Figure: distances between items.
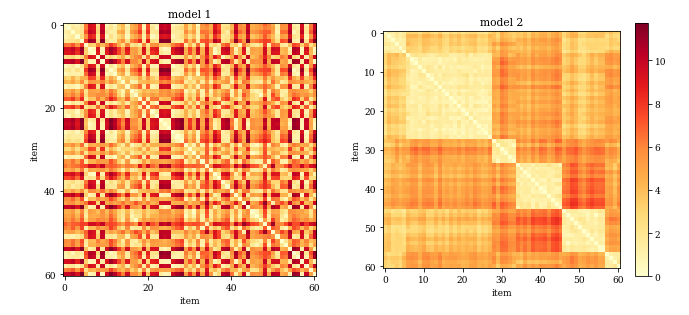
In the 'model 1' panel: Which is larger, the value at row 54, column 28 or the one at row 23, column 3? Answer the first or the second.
the first
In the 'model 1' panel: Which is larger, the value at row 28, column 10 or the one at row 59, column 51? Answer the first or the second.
the second
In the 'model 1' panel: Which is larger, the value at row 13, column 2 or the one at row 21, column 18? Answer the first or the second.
the second
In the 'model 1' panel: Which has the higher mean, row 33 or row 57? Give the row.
57
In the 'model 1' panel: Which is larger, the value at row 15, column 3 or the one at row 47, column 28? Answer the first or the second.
the second
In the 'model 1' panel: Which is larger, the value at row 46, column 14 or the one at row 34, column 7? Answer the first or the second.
the second
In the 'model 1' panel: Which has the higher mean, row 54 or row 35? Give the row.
54
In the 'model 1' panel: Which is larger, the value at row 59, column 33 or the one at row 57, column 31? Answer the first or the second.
the second
